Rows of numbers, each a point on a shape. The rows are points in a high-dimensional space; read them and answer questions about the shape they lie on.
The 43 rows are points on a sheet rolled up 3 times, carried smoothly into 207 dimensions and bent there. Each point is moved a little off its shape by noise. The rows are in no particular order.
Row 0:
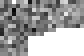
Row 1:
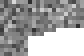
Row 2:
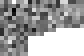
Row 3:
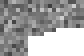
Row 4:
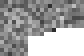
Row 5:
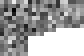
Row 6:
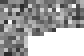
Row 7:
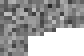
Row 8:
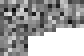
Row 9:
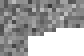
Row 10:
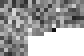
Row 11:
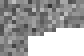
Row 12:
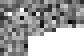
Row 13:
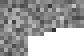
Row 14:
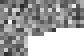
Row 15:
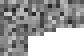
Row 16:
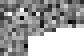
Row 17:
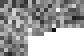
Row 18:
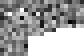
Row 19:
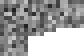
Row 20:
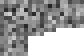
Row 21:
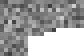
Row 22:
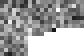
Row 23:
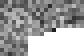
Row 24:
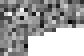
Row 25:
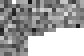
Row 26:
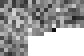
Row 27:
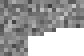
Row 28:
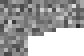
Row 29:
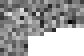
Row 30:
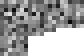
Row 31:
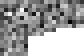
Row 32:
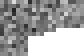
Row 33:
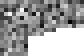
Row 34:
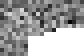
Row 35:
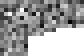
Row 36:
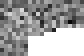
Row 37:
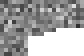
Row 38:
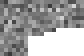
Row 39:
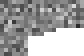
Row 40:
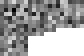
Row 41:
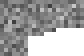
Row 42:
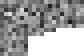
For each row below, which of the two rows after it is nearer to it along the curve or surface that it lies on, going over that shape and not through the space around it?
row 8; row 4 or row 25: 25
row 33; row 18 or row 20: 18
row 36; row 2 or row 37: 37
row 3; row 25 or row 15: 15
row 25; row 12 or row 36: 12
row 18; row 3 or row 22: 22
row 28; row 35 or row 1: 1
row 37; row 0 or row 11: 11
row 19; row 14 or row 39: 39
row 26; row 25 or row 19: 19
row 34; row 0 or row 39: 39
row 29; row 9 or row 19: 19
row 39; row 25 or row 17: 17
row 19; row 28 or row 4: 28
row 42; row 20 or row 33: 20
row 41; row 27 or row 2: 27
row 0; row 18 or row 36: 18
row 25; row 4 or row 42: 42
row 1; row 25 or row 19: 19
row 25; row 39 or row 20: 20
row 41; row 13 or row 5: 13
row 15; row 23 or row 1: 1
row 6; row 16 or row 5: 5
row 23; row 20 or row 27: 27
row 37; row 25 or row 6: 6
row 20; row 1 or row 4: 1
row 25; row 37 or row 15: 15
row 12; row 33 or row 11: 33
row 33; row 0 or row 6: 0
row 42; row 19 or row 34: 19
